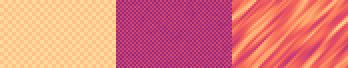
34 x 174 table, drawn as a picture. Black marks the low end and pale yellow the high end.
It is made of 1 by 3 panels. Panel 1,1: very high, checkered, faint in contrast. Panel 1,2: middling, checkered. Panel 1,3: high, slanting up to the right.
